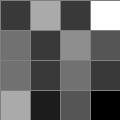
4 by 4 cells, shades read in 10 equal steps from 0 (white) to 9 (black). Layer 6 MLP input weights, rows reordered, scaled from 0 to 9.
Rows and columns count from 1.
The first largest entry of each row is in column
1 2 2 4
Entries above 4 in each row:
2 3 4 3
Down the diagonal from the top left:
7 7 5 9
